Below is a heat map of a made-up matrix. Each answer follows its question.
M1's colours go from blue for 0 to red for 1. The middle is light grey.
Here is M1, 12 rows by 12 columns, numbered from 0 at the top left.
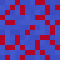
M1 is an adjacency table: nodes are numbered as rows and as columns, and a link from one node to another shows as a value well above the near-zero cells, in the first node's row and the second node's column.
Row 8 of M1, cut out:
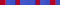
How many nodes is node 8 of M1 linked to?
4
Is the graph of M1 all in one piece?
yes
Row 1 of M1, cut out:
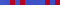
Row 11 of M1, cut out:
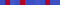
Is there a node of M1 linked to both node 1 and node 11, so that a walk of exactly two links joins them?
yes
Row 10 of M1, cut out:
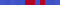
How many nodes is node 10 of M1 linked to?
3
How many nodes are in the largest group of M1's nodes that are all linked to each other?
4
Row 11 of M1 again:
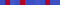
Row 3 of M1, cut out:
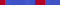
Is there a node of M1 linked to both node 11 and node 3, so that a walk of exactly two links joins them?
no
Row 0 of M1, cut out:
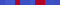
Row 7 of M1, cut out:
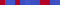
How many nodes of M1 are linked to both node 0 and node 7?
2
